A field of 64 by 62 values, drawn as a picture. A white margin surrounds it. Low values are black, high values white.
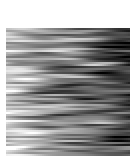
Grain: streaks across. Ninth with the highest average: bottom left. Slope: up to the left. Average level on the scale: 50%.
